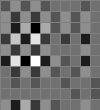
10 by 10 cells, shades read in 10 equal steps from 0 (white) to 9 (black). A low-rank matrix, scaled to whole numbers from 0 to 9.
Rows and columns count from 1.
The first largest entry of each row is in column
1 2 4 3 2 3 2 2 8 2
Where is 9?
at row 3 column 4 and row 6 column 3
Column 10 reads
5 5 5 5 5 5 5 6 6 5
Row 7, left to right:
5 7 4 7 4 6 5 6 4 5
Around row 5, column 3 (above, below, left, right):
8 9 7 7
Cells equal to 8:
7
